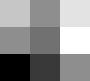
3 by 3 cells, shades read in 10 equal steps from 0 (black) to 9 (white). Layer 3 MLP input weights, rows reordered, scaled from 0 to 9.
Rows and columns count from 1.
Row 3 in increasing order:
0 2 5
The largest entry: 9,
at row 2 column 3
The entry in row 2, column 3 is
9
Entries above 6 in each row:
2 1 0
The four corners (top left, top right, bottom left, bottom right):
7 8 0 5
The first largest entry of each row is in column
3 3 3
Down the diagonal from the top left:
7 4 5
